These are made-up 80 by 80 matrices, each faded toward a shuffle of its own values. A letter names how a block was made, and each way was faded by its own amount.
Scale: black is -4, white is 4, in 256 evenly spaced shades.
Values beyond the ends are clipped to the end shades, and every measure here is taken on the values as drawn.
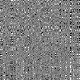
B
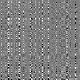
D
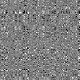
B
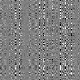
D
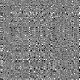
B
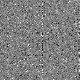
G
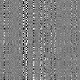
D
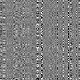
D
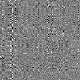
B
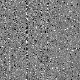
G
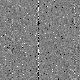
G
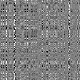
D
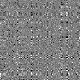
B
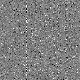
G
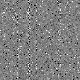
G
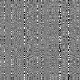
D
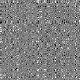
B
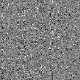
G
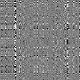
D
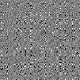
B
